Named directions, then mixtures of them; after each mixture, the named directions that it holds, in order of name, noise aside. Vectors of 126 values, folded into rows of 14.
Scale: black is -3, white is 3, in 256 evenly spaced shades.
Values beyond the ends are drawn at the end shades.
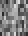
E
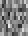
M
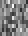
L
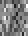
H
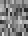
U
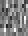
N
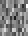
H, M, N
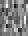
N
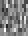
N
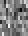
H, M, U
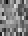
E, N, U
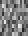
L, M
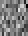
E, H, M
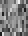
E, L, U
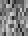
H, L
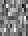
E, N, U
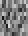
M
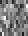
E, H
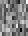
E, L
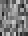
E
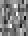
H, M, N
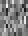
N, U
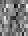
H, N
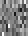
L, M, U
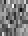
H, L, M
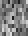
L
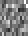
E, H, M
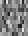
M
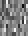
M, N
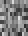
U
